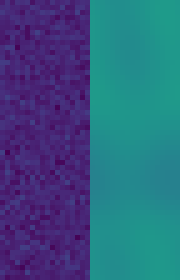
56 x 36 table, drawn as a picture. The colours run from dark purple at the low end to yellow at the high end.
It is made of 1 by 2 panels. Panel 1,1: very low, fine-grained, faint in contrast. Panel 1,2: middling, smooth, faint in contrast.
